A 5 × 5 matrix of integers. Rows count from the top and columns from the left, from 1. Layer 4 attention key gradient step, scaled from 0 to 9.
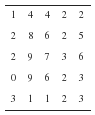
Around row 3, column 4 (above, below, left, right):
2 2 7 6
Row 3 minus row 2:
0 1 1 1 1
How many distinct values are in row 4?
5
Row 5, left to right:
3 1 1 2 3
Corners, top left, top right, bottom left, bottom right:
1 2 3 3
